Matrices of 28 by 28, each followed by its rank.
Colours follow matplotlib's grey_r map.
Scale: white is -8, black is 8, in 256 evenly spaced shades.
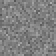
full rank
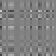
one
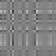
one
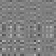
two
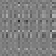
two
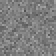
full rank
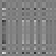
one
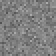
full rank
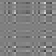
one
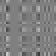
one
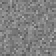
full rank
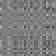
two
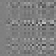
two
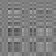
one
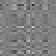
two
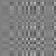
one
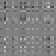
two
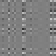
one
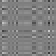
one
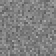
full rank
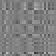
two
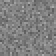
full rank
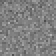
full rank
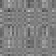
two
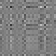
two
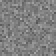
full rank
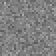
full rank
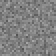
full rank
